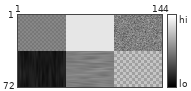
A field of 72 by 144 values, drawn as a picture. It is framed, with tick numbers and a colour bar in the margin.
It is made of 2 by 3 panels. Panel 1,1: middling, checkered, faint in contrast. Panel 1,2: very high, flat. Panel 1,3: middling, fine-grained. Panel 2,1: very low, streaked downward, faint in contrast. Panel 2,2: middling, streaked across, faint in contrast. Panel 2,3: high, checkered.
